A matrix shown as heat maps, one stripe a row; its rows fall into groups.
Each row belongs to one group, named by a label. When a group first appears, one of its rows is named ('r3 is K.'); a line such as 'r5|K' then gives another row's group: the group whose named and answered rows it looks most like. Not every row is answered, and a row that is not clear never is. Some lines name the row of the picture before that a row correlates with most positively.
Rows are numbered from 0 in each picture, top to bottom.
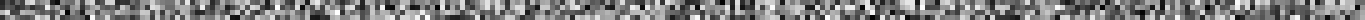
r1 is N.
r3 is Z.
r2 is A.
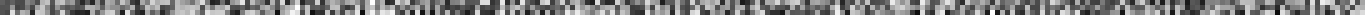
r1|Z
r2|Z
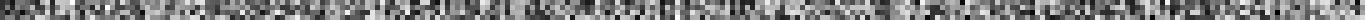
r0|N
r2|N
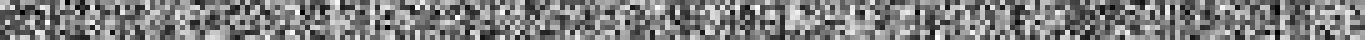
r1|Z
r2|N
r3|N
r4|A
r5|N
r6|Z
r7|Z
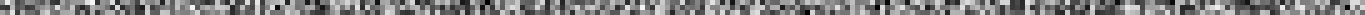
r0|A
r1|Z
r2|Z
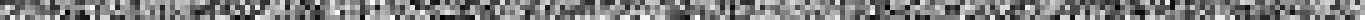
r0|N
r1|A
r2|A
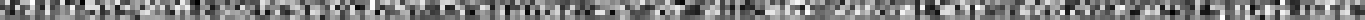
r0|A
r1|N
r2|N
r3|N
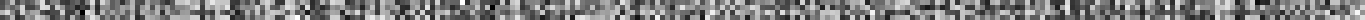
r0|Z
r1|Z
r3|Z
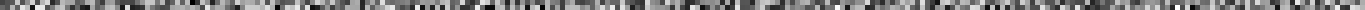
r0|N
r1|Z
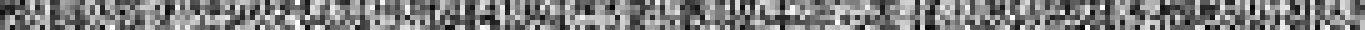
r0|N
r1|N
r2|N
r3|Z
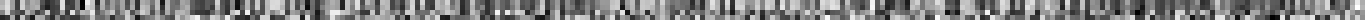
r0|A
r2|A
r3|Z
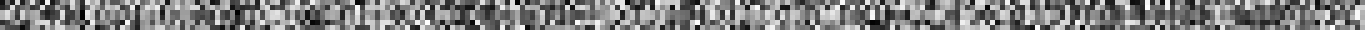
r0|N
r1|Z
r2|A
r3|A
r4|Z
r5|N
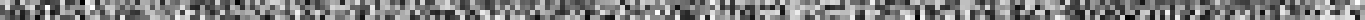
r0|A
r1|A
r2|N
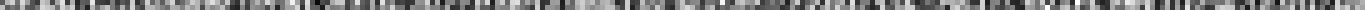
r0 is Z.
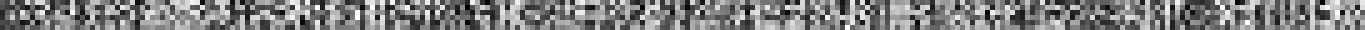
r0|Z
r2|Z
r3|Z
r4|N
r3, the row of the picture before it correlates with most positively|0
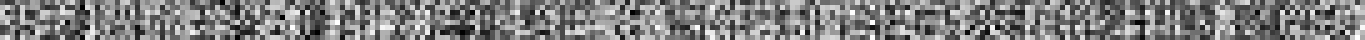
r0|N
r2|Z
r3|Z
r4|A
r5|Z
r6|Z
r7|A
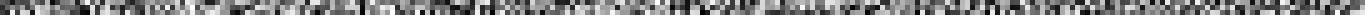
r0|N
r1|Z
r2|Z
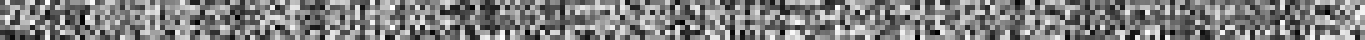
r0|A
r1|Z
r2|Z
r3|A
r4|A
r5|Z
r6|N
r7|N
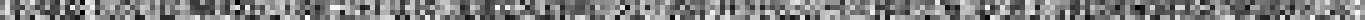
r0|A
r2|A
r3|Z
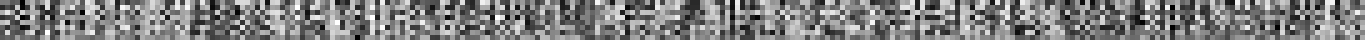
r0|N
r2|A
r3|N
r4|A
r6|A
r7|N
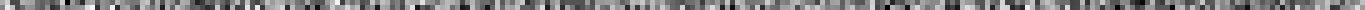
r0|A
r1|A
